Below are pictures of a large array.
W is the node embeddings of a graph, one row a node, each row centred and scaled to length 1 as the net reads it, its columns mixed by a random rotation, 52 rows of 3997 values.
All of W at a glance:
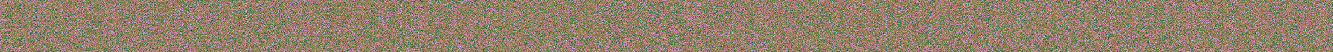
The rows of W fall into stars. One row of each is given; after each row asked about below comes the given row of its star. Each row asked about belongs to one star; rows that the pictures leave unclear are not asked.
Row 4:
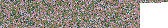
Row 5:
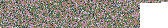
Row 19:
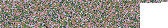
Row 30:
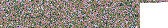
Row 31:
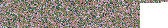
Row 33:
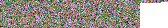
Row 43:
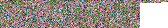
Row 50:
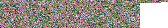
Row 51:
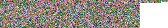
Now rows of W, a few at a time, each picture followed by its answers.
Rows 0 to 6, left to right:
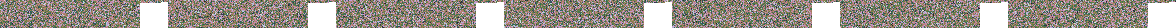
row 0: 50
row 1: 30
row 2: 19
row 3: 31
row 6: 43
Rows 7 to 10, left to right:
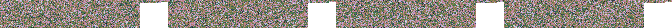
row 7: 30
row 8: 51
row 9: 33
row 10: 5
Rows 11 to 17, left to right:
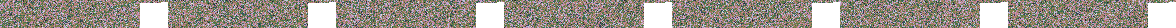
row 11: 31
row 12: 4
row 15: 31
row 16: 33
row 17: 33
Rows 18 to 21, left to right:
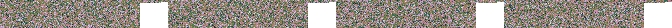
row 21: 33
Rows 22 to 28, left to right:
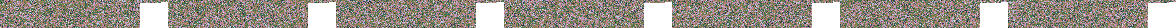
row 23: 4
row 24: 33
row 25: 5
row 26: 51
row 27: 43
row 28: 50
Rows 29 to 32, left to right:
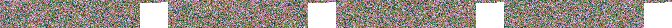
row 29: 19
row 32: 33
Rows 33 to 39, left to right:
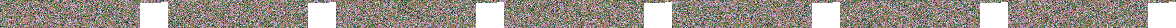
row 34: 19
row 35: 43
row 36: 4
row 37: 50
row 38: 43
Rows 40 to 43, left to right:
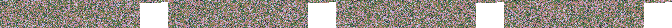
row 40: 5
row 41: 4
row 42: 4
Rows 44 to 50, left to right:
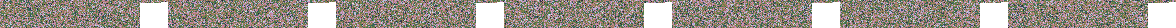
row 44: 4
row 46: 30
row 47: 30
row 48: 50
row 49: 31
